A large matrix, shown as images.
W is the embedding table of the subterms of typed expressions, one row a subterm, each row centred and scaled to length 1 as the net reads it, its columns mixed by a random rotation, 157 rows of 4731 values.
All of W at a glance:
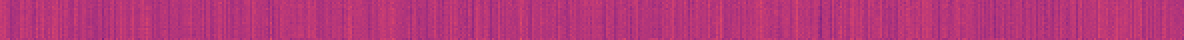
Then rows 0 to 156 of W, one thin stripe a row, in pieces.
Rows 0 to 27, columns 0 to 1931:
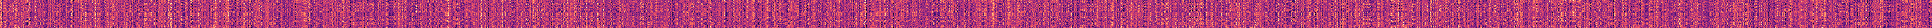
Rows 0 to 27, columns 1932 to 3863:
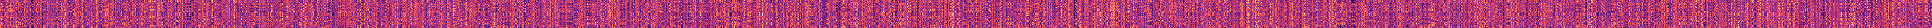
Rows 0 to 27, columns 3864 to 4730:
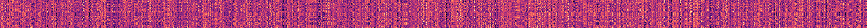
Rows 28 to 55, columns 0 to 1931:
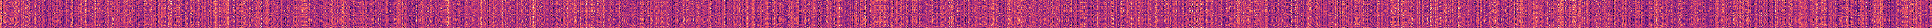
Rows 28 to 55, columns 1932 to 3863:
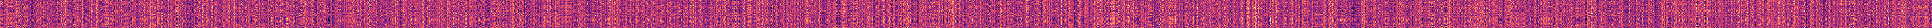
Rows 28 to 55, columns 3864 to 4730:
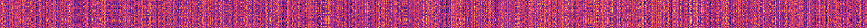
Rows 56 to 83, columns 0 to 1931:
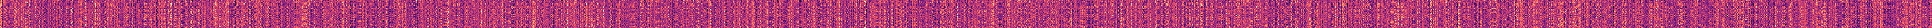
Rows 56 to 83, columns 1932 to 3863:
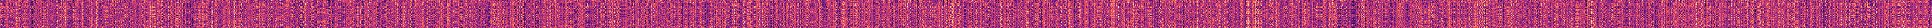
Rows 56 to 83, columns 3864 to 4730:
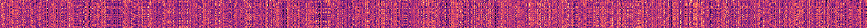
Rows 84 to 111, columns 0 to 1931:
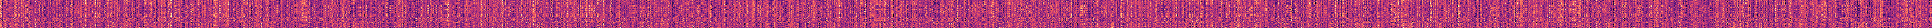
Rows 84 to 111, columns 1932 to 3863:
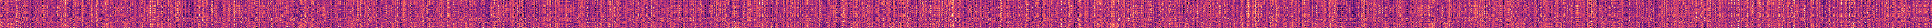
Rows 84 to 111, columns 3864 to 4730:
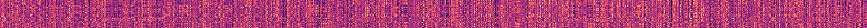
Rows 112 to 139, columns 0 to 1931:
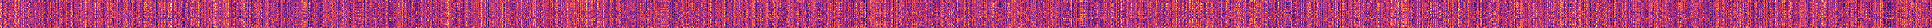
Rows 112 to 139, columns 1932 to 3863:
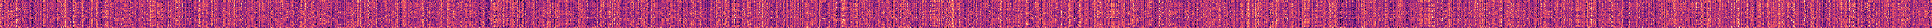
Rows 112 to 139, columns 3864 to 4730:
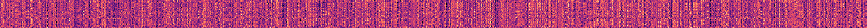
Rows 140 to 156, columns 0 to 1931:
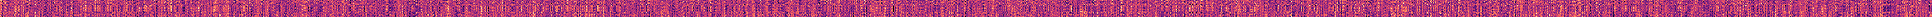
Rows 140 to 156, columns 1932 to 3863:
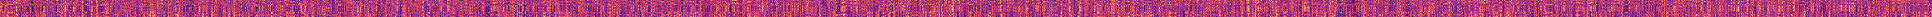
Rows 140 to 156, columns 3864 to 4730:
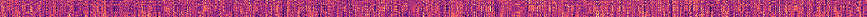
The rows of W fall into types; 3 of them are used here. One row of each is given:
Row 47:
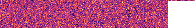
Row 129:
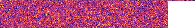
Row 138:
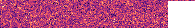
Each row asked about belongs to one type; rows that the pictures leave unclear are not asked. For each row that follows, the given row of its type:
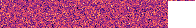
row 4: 47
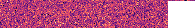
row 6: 129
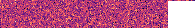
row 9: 129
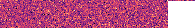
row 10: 129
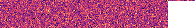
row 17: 129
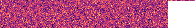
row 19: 47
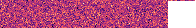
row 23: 47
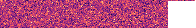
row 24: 138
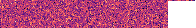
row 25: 129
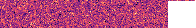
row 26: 138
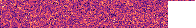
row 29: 138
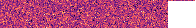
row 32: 47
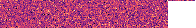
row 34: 129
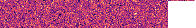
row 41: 138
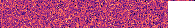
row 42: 129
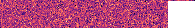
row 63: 129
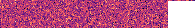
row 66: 129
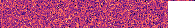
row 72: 129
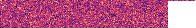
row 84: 138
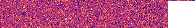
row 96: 129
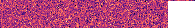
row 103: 129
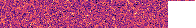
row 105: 138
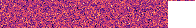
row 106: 47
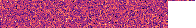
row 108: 129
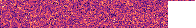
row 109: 138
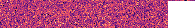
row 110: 129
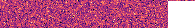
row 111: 138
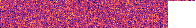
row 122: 138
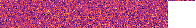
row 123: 129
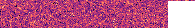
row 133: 138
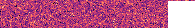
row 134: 138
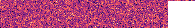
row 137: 138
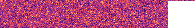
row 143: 138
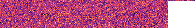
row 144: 129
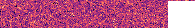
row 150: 138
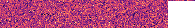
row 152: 129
